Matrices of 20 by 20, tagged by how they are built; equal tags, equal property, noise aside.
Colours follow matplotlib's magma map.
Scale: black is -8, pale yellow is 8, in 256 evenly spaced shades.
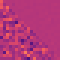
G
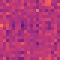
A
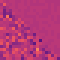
G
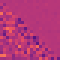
G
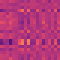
A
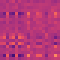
A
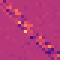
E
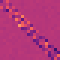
E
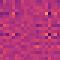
A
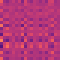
A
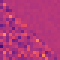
G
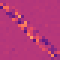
E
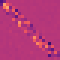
E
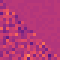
G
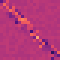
E
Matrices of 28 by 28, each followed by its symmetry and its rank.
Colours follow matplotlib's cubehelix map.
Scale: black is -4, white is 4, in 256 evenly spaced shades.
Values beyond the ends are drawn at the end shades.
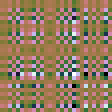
symmetric, rank one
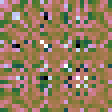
symmetric, rank three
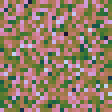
neither, full rank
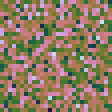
neither, full rank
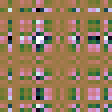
symmetric, rank one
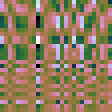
neither, rank two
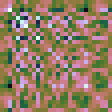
symmetric, rank three
